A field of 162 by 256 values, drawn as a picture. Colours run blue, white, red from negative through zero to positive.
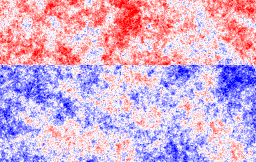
Seam: horizontal, 40% of the way down, the top part higher. Ninth with the lowest average: middle right. Ninth with the highest average: top middle. Stripes: none.
